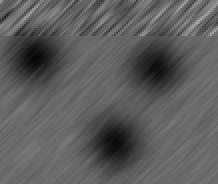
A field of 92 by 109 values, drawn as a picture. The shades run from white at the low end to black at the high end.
Histogram: skewed, a long tail of high values. Seam: horizontal, 20% of the way down, the bottom part calmer. Bumps: three.
